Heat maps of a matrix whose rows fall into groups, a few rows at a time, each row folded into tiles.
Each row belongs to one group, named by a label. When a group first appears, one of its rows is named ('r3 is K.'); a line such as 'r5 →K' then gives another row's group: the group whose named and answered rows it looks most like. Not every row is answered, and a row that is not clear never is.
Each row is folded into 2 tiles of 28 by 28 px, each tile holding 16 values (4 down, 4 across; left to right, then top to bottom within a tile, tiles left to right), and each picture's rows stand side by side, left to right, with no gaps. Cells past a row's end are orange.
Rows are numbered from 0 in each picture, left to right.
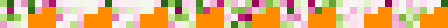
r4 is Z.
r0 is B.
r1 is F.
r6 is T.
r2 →F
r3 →B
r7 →F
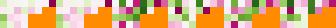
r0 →T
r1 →T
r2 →B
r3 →B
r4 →B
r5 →B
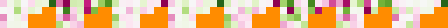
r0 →F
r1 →Z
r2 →T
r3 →F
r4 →T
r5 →B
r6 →Z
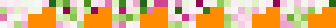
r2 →B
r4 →T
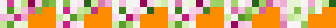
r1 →B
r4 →B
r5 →F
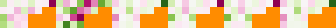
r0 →T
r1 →Z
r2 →F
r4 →T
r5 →F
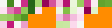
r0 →B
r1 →Z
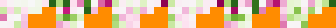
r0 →F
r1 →B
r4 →B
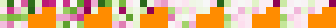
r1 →Z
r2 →B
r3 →F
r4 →T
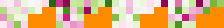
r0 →F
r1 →Z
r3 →Z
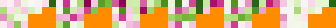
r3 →B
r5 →F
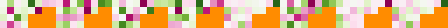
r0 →B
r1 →Z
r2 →Z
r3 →B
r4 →F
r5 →Z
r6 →T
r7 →F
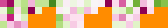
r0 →Z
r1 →T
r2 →Z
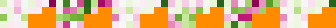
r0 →T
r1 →B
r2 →F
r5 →F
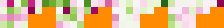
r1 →B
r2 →F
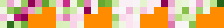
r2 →T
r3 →F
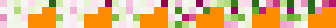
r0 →F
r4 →B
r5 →B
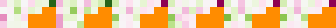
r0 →F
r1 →F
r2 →T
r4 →T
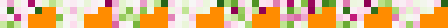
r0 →Z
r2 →F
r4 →B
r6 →Z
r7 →F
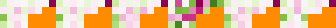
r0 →T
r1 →T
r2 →T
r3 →Z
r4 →T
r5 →T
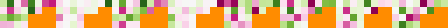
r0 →B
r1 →F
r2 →B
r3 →T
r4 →Z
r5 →Z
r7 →Z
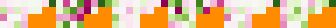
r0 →F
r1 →Z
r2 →T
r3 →B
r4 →F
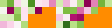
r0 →B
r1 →Z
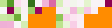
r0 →B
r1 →T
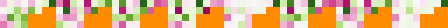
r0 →F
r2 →B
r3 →B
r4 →F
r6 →Z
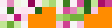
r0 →Z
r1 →B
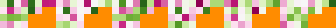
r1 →Z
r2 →B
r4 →Z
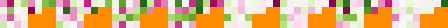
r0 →Z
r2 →B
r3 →B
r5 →T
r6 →B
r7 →F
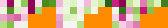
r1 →F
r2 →Z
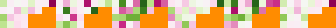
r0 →T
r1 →Z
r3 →F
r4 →B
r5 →T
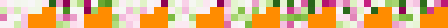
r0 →F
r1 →Z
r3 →T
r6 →Z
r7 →B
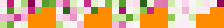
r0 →Z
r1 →Z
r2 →B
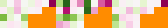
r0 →T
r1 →B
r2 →T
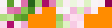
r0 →B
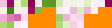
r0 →Z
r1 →T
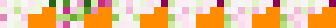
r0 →F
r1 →B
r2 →T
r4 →T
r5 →T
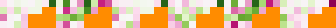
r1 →B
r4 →B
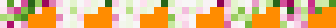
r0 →B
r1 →F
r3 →T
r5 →Z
